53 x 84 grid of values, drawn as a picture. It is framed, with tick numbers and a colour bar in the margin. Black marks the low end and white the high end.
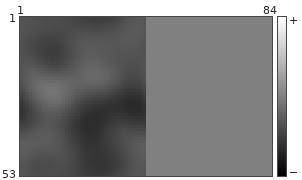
It is made of 1 by 2 panels. Panel 1,1: low, smooth. Panel 1,2: middling, flat.
